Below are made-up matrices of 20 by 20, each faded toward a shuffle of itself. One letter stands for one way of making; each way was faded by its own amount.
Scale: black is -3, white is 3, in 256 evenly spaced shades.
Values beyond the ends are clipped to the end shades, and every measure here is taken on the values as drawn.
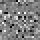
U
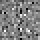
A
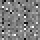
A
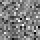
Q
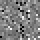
A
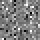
A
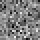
Q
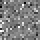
A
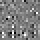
U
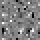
U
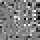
U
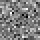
Q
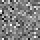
Q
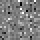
A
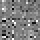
U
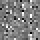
A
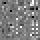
U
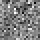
Q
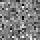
Q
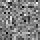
Q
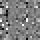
U
